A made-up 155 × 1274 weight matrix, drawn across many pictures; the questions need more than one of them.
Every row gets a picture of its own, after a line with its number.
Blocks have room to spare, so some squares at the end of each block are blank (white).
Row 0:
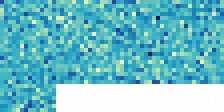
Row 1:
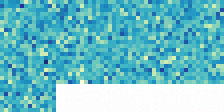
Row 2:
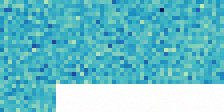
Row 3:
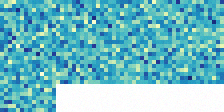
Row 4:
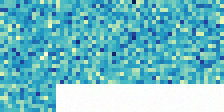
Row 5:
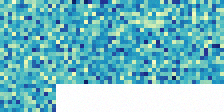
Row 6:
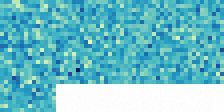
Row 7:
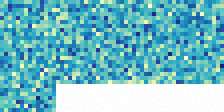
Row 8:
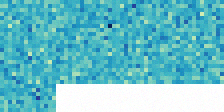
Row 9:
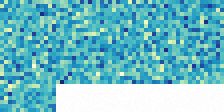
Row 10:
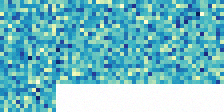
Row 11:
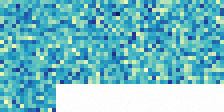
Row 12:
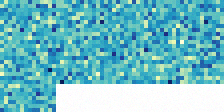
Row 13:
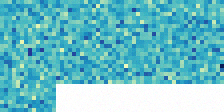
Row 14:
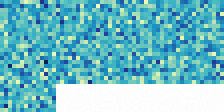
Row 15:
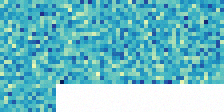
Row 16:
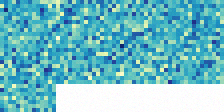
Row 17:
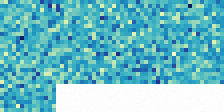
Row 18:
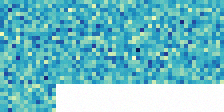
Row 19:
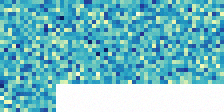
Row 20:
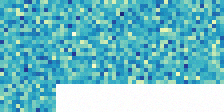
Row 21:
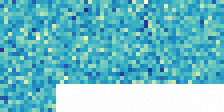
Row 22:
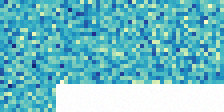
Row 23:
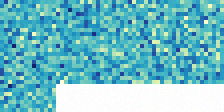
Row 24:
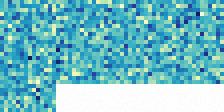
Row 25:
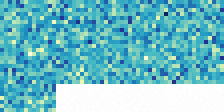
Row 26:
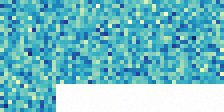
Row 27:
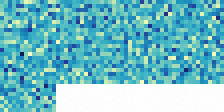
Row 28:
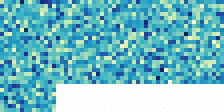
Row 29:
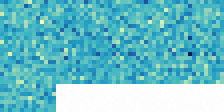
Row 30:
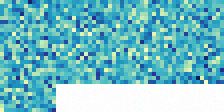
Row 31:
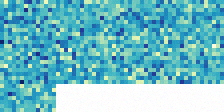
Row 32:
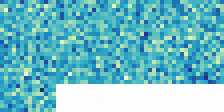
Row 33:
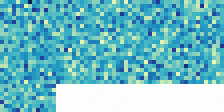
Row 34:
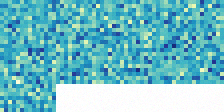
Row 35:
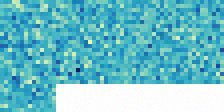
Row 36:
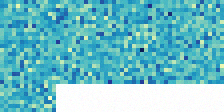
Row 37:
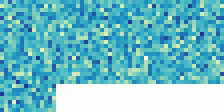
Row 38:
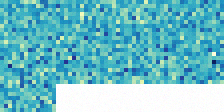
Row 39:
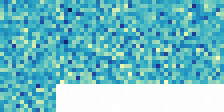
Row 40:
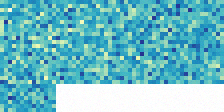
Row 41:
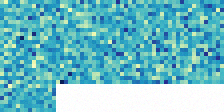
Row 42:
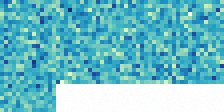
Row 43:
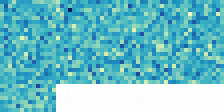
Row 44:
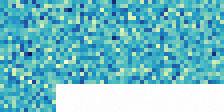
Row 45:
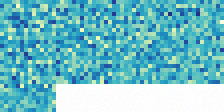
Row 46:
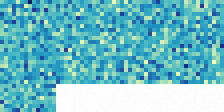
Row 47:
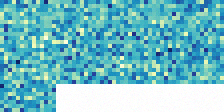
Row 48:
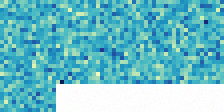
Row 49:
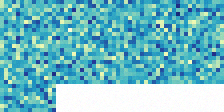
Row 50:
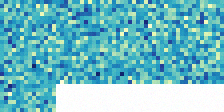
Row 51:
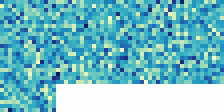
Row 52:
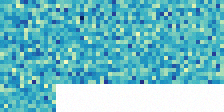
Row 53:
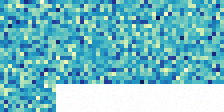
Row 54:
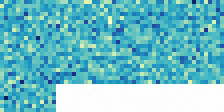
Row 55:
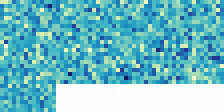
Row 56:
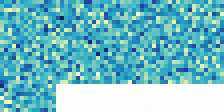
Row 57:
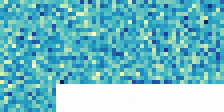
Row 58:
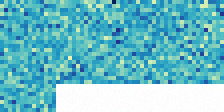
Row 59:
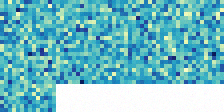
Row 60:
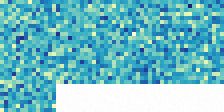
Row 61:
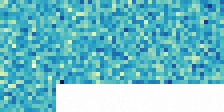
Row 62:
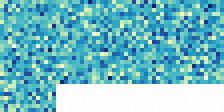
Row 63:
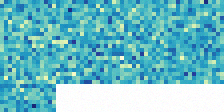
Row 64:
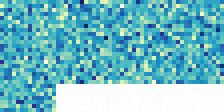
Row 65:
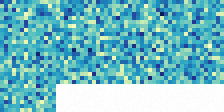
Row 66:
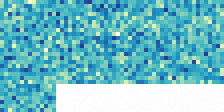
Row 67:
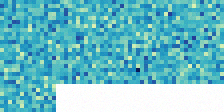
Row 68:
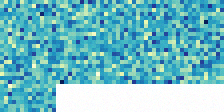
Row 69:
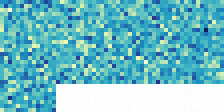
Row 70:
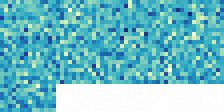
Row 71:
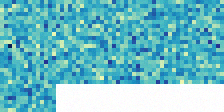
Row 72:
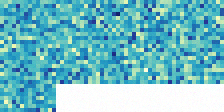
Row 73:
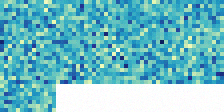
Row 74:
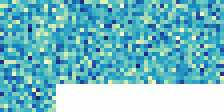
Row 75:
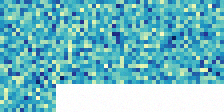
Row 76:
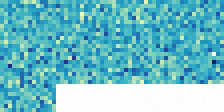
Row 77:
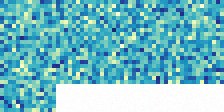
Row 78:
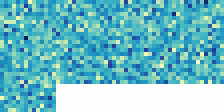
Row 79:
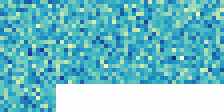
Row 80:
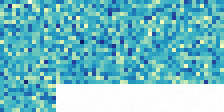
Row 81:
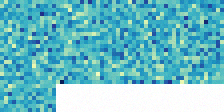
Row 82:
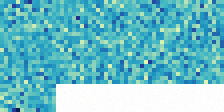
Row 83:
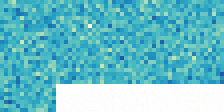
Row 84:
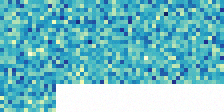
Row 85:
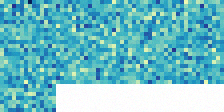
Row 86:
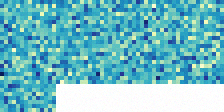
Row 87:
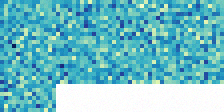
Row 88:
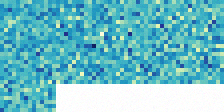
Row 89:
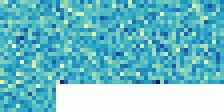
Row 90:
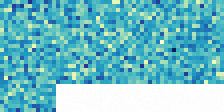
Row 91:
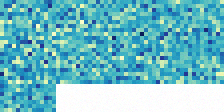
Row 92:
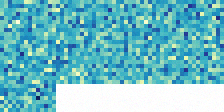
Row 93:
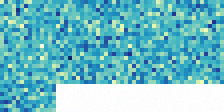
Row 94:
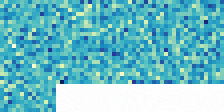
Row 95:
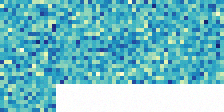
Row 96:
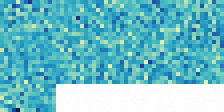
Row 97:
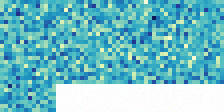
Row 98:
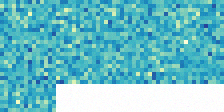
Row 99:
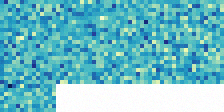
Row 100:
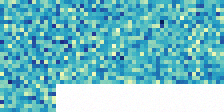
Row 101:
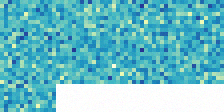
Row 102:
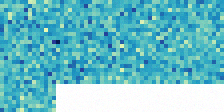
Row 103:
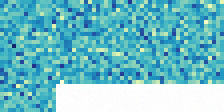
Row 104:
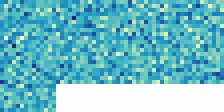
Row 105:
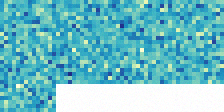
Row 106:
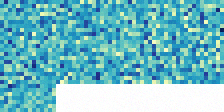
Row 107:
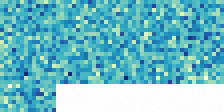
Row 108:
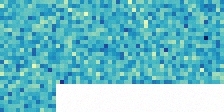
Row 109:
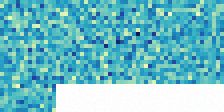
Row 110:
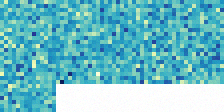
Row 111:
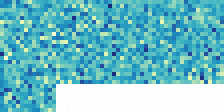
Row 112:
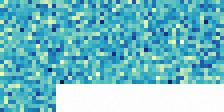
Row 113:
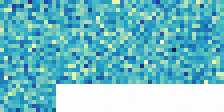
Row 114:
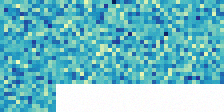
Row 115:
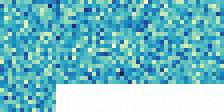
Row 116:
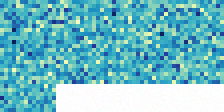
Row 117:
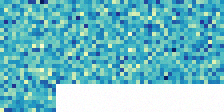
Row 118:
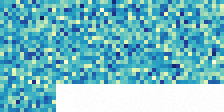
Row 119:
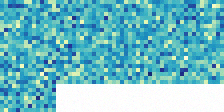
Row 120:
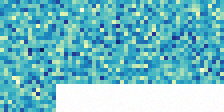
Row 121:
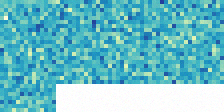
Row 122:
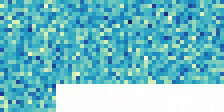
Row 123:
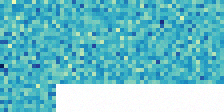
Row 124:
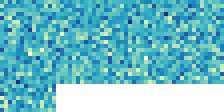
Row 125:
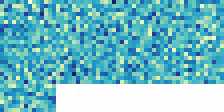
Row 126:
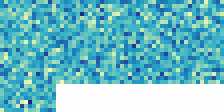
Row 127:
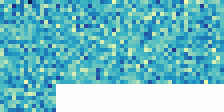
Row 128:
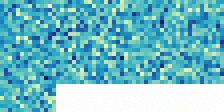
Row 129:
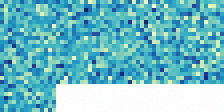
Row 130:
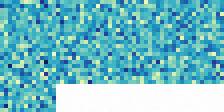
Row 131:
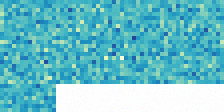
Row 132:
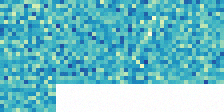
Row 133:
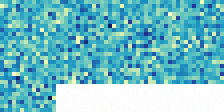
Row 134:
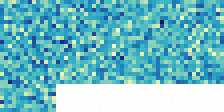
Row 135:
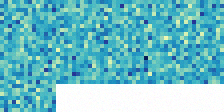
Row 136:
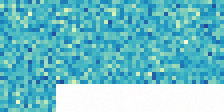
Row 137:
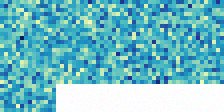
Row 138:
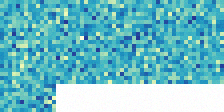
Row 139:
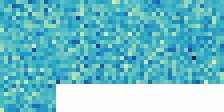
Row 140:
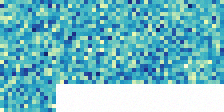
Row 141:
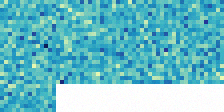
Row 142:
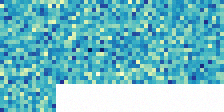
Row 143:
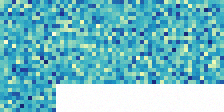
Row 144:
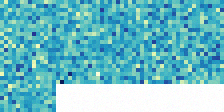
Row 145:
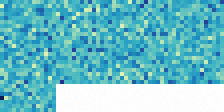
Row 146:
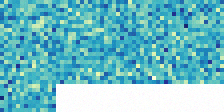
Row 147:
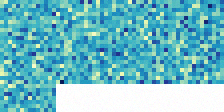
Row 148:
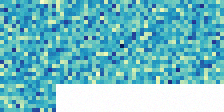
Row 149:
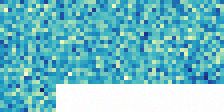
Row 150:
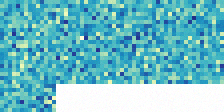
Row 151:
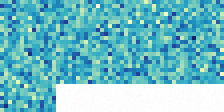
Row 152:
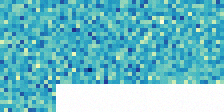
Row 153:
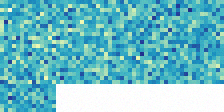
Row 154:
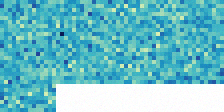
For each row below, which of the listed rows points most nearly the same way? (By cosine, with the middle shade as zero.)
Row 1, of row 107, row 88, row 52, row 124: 124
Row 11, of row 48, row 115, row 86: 48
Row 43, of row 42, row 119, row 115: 42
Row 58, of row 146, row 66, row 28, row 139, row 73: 73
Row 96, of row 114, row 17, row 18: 18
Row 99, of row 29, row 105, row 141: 105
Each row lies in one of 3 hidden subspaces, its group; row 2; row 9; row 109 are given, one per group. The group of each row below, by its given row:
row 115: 9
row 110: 9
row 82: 2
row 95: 9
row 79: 109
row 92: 109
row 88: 2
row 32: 9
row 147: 9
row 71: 2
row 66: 2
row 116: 109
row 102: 2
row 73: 2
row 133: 109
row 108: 9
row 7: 109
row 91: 2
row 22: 9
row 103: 9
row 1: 109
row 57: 9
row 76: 109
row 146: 9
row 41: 9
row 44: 109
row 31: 2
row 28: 9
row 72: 9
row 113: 2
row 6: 109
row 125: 2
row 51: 2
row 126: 9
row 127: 2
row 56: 2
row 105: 9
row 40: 2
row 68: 9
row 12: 9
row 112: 9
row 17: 9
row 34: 109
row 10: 109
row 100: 2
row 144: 9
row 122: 109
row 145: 9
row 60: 9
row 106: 9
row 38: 109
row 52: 109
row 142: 9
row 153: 2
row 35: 109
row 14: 109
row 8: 109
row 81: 9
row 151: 109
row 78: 2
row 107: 9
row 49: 2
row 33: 2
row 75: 109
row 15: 9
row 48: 9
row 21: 9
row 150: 109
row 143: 2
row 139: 2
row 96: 2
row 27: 109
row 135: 109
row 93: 2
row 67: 109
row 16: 9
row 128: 2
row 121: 109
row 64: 109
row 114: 2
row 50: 9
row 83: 2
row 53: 109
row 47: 2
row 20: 2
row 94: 9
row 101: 9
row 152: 2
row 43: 9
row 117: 2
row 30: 2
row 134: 2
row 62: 9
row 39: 9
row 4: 9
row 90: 2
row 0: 2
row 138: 109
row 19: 2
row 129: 9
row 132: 2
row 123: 2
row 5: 2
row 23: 9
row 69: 2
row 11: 9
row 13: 109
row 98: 109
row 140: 9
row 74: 109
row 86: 9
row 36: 109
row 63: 2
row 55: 9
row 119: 109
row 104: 9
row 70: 9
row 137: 9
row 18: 2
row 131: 2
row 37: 109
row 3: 2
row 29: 2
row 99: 9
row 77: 9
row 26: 109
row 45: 109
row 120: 109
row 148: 9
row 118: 109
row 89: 9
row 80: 2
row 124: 109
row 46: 2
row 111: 2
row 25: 109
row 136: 109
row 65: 9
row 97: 2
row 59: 109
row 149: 9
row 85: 2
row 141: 9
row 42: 9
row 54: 2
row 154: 2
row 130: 109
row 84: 109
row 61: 9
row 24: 109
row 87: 9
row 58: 2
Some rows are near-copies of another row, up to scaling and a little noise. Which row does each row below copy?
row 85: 127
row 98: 136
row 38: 76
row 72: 11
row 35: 6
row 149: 32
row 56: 19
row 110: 144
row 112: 12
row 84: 25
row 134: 100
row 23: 22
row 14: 130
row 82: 96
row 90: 113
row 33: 46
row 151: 26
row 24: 10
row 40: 153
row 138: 150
